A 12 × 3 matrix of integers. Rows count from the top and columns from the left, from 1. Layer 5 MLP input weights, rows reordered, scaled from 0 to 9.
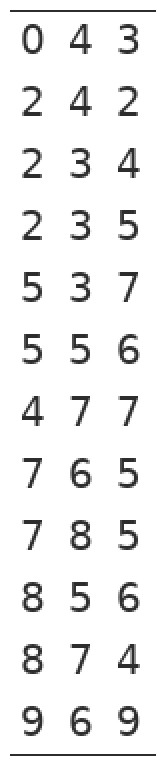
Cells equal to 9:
2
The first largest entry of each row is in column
2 2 3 3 3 3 2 1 2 1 1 1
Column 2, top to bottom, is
4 4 3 3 3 5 7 6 8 5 7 6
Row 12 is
9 6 9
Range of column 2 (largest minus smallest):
5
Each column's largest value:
9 8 9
